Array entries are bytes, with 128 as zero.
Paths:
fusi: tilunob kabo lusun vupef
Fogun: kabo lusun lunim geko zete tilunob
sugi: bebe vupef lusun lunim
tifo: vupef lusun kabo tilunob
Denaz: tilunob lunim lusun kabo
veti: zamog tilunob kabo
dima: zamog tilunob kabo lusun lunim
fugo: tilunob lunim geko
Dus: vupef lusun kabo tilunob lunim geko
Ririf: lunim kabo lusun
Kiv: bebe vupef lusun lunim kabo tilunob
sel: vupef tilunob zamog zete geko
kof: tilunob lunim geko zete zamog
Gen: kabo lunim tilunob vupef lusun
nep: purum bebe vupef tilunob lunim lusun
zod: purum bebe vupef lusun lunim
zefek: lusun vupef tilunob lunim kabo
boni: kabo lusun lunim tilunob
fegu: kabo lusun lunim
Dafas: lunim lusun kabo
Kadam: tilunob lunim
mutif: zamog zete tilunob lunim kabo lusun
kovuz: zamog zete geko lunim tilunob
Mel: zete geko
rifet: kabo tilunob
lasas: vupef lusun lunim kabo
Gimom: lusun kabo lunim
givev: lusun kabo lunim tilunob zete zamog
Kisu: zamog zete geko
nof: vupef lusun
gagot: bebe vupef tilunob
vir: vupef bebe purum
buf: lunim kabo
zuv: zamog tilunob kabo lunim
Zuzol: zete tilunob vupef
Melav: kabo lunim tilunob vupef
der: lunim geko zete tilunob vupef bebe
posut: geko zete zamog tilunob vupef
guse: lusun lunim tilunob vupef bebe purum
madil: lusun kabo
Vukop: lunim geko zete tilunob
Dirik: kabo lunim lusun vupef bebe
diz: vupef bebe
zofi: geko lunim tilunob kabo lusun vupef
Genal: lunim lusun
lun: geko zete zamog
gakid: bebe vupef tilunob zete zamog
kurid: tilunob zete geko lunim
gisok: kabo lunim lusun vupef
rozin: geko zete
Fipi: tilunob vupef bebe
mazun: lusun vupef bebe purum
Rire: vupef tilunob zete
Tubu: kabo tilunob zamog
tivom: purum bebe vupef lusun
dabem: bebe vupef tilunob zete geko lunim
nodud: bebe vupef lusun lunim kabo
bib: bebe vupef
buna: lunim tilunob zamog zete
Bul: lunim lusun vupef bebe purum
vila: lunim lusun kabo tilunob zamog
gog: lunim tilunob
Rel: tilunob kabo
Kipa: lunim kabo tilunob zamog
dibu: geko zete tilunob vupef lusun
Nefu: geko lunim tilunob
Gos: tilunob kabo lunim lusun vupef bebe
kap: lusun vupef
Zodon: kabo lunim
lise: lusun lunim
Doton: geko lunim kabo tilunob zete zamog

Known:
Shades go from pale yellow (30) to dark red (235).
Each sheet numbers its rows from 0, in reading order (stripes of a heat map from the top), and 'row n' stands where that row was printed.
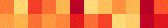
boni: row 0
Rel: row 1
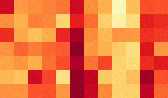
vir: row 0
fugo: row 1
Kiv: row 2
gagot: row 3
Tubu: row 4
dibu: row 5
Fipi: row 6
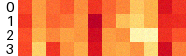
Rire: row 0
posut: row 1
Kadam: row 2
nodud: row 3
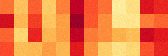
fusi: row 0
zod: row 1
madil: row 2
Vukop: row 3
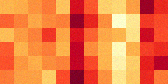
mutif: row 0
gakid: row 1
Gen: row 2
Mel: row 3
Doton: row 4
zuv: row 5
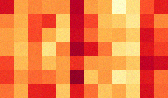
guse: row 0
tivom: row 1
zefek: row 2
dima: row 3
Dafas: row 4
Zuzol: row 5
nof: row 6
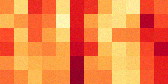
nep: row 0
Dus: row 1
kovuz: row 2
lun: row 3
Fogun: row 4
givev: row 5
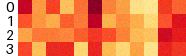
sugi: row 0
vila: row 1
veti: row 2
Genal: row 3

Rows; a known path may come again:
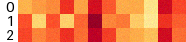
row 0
Gen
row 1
fegu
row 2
diz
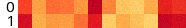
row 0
posut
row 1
gisok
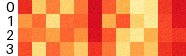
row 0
zofi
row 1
Kipa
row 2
Kisu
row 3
Nefu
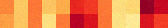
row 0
Denaz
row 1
dima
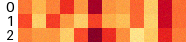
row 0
Dirik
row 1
lasas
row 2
zuv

